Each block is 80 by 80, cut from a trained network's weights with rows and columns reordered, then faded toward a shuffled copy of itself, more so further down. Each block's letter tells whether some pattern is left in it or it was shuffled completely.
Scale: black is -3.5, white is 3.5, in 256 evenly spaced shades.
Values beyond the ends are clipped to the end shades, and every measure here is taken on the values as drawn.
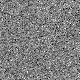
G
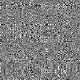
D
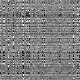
D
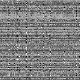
D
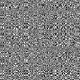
D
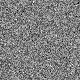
G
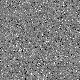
G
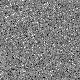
G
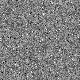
G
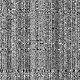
D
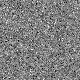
G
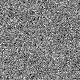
G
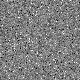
G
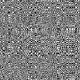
D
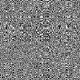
D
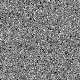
G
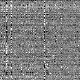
D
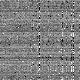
D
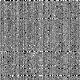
D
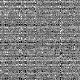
D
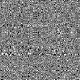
D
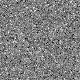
G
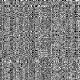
D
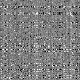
D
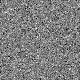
G
